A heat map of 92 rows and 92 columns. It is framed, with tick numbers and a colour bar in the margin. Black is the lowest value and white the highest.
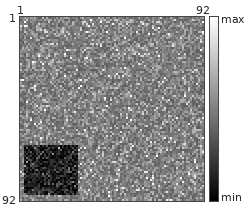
In the bottom left lies a patch that is lower than the rest. The bottom left is the ninth with the lowest average. Overall the values sit about 50% of the way up the scale. There are no regular stripes. The halves do not mirror each other.
